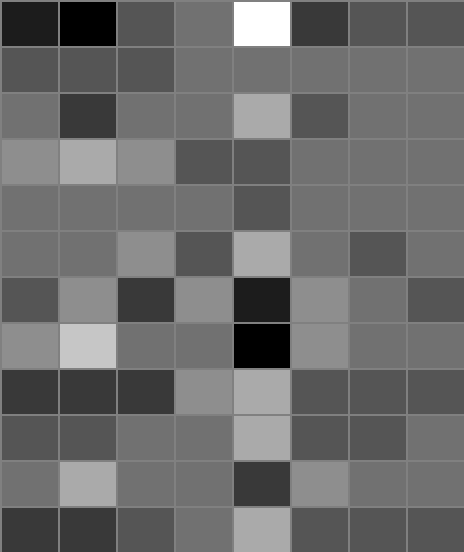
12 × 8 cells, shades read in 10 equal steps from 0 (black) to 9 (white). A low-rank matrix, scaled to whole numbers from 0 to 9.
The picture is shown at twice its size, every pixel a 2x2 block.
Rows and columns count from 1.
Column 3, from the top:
3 3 4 5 4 5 2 4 2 4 4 3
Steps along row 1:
down up up up down up same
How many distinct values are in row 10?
3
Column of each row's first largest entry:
5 4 5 2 1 5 2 2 5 5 2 5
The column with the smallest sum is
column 1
